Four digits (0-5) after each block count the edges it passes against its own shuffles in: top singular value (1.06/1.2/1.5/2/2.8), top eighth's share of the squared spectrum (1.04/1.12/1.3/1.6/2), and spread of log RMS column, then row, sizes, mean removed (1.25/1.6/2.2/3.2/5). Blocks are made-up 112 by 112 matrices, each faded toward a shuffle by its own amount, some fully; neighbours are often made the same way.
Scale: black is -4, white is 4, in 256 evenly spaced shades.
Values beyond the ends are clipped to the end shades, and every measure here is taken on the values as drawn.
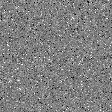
2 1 0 0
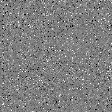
1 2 2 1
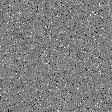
0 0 0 0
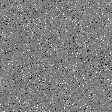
0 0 0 0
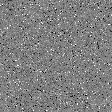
0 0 0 0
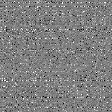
4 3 1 3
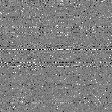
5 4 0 3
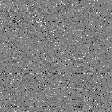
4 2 0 1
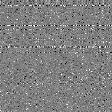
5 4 1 3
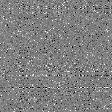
4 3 1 2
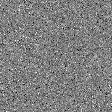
2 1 0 0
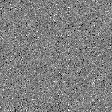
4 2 1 0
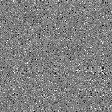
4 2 1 1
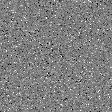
1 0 0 0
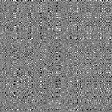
5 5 3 3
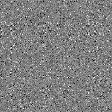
4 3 2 2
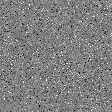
0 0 0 0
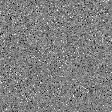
3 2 0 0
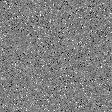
0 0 0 0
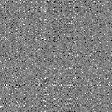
4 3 2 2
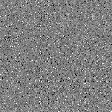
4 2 1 1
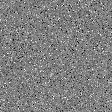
1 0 0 0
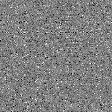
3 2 1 1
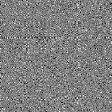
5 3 2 2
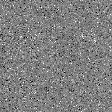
3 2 1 1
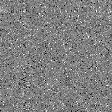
4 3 1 1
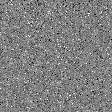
3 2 0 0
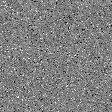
1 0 0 0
